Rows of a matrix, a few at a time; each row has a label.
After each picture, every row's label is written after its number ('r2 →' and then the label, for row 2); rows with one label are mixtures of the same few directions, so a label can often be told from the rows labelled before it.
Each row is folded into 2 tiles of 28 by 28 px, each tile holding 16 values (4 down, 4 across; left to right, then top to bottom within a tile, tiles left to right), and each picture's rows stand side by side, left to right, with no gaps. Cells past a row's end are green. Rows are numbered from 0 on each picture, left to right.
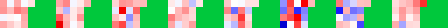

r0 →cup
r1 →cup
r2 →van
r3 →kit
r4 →van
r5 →cup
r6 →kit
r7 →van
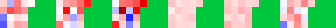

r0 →cup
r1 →van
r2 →van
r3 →kit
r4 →cup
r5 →cup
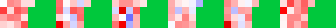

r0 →kit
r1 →cup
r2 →van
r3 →van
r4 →cup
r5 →kit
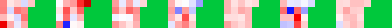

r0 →cup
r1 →van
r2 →cup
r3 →van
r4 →cup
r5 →van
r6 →cup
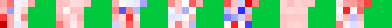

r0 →cup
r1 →cup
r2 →van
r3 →kit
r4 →kit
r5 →cup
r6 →van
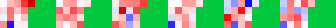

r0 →van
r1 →kit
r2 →van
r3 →cup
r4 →kit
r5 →cup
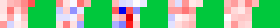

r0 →van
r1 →kit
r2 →van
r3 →cup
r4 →kit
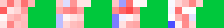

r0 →kit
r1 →cup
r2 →cup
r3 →cup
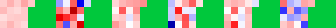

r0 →kit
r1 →kit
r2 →van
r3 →cup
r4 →van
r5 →kit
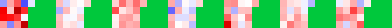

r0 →kit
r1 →kit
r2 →kit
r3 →kit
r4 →cup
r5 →van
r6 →kit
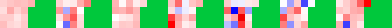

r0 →van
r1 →van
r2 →cup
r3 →cup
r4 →van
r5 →kit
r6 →van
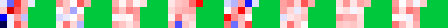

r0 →cup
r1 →kit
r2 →cup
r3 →van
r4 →kit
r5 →kit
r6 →cup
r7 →cup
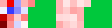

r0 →cup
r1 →cup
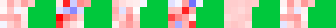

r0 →cup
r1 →cup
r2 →van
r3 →kit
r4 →kit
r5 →cup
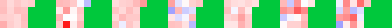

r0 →cup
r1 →van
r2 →van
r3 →kit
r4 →van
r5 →cup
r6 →cup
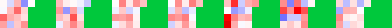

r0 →kit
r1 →van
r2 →cup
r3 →cup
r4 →cup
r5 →cup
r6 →kit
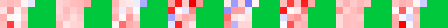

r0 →van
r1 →van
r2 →van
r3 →kit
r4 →kit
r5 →kit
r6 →kit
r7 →van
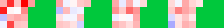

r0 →kit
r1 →kit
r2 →cup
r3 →cup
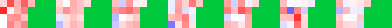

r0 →kit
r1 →cup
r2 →cup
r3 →cup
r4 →cup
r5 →van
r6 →kit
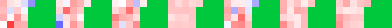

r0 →van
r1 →cup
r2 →kit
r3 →cup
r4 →van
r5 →cup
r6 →cup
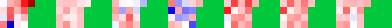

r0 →van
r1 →van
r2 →van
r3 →kit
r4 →kit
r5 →kit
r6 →van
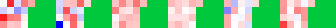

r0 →cup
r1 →cup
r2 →kit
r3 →kit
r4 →kit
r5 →cup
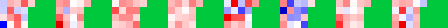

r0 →cup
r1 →cup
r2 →kit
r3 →kit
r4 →cup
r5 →kit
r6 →cup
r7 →van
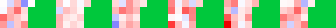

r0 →kit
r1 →kit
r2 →cup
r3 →cup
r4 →cup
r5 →kit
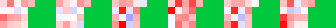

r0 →cup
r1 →kit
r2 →van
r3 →kit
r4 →van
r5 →cup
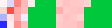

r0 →cup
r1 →kit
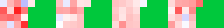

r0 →kit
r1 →cup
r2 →van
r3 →van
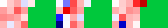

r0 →kit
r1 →cup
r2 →van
